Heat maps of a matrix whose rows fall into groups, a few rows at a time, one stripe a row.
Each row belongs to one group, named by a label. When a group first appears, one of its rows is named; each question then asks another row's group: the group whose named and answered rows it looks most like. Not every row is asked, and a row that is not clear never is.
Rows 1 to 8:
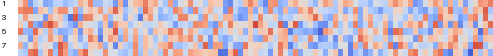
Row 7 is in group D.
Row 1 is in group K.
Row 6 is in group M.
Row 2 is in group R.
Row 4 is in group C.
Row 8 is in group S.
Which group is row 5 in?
M
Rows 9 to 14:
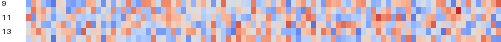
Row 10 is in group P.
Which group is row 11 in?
D
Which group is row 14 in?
D
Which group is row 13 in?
R
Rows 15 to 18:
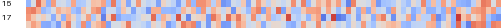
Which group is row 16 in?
R
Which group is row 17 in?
D
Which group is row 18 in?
R
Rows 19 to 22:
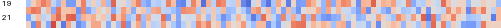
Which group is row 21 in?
S
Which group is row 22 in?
S
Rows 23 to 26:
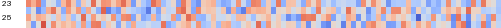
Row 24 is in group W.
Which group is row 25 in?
R
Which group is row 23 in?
R
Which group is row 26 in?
M
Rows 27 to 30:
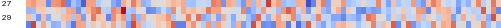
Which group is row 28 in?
S
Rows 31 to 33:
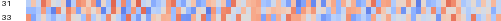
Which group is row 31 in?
P
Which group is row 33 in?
D
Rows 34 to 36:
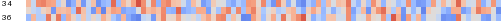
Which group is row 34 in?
P
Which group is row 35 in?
D
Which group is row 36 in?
W
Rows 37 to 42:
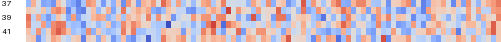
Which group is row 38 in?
C
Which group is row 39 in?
K
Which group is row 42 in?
W
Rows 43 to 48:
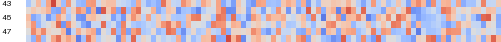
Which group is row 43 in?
S
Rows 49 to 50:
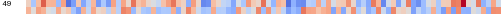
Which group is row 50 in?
R
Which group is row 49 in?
P
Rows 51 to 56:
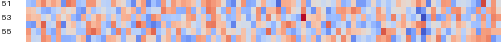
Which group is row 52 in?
C
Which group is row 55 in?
K
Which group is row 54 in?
S
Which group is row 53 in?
R
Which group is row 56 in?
D
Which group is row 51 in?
S
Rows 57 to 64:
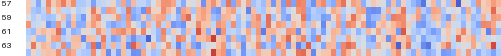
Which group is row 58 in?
K
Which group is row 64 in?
W
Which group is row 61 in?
M
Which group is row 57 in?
C
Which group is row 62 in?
W
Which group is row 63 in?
P
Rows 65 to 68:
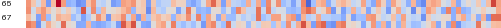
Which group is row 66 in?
R
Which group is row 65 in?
C
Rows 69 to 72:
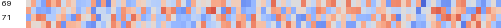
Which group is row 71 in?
P
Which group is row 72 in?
D
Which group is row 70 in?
C
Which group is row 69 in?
W
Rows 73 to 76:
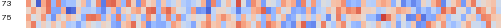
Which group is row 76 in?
C
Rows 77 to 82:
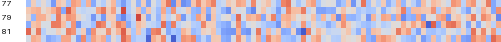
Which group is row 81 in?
R
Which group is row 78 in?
S
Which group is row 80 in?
S
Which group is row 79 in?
D
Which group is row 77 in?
D
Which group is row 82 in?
R
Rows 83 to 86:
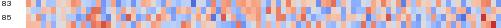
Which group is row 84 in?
M
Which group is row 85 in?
K
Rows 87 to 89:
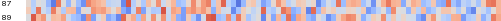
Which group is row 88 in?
S
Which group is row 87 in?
K
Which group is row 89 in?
C
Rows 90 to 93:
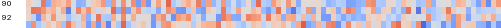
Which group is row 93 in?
W
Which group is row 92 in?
M
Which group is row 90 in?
M
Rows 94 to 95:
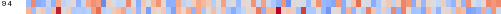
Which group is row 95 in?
M
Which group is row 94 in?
K
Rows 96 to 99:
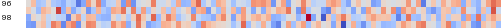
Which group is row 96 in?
K
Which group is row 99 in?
S
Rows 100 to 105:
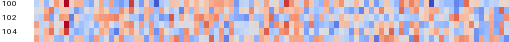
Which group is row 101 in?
M
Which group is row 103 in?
M
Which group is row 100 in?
W
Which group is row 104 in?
M
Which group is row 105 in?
D
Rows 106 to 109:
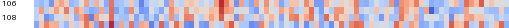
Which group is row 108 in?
W
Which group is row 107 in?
W
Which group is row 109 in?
P
